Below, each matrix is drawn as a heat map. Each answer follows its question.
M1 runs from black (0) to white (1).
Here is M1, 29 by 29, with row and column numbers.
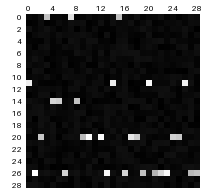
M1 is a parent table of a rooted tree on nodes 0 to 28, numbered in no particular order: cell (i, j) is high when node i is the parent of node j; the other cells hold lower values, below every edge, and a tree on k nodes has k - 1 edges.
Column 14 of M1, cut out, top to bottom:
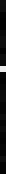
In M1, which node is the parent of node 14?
11
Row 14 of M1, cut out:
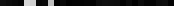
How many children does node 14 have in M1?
3
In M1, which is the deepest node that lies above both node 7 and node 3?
0
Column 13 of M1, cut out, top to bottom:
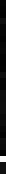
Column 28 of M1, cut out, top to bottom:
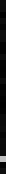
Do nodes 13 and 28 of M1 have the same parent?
yes
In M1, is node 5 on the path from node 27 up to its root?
no
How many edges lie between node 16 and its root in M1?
2
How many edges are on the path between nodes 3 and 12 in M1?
4
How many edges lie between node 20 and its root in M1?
1
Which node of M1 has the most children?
26
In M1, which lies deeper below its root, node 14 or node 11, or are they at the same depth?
node 14
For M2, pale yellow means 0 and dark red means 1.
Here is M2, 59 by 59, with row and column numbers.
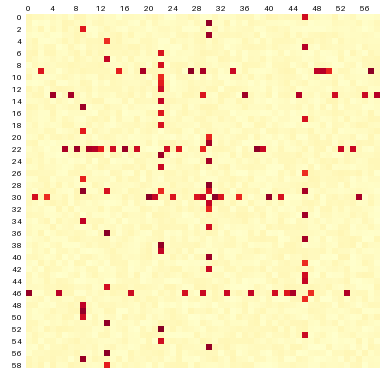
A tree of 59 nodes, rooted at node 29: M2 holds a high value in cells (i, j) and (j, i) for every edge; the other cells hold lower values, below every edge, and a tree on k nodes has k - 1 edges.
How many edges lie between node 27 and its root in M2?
2
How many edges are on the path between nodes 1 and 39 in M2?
4
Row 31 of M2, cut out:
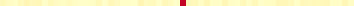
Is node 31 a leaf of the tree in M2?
yes
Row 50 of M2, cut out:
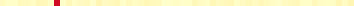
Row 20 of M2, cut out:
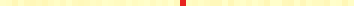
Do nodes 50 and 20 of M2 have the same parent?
no
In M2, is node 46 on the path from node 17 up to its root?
yes
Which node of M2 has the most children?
22
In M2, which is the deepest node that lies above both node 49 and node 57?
9
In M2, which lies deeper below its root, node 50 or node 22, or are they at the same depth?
node 50
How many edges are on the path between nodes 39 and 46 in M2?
3
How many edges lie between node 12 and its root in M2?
2
